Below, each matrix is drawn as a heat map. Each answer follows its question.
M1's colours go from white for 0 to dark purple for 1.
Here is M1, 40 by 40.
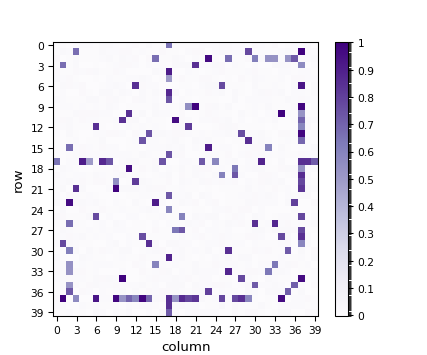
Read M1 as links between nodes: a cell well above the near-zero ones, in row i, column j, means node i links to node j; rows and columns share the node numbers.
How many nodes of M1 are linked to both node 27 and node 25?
2
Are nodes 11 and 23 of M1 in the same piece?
no
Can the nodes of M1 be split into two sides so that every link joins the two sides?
no
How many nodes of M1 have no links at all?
0
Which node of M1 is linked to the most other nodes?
node 37
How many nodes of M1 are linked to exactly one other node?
11
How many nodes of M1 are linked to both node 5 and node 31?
1
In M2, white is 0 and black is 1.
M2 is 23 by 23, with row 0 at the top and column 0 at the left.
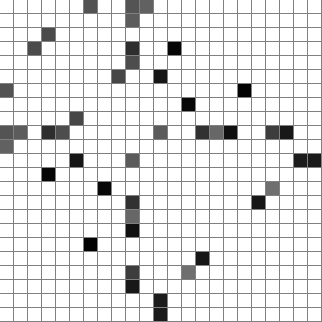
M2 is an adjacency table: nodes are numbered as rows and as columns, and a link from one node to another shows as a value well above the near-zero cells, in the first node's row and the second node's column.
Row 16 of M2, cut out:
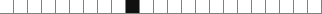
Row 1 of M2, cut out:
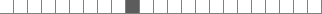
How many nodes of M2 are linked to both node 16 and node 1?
1
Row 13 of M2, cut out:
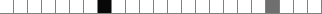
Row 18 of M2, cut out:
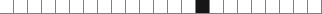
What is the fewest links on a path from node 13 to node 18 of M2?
4
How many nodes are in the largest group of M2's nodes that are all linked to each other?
2
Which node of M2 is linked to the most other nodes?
node 9
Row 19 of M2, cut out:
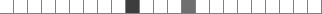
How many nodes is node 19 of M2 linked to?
2
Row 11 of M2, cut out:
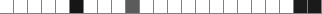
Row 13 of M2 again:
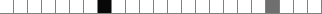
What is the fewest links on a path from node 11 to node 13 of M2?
3
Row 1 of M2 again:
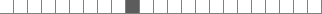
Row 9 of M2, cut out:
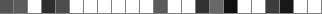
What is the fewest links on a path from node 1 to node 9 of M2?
1
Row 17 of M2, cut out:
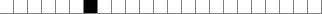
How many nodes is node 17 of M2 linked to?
1
